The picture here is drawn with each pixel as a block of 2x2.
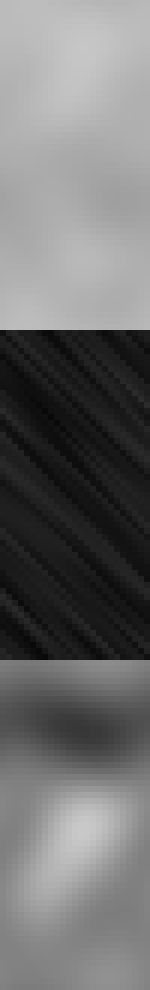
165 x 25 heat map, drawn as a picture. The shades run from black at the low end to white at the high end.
The table splits into 3 rows of 1 panel. Panel 1,1: high, smooth, faint in contrast. Panel 2,1: very low, slanting down to the right, faint in contrast. Panel 3,1: middling, smooth, strong in contrast.
